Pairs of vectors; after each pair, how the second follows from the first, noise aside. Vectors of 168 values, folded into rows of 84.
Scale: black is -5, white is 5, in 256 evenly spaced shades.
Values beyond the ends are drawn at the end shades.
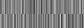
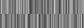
shuffled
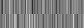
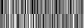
scaled up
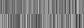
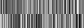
scaled up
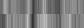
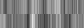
negated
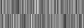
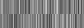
shuffled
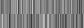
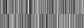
shuffled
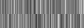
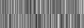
copied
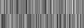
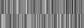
negated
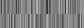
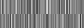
negated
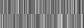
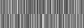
shuffled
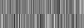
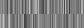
reversed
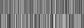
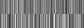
copied
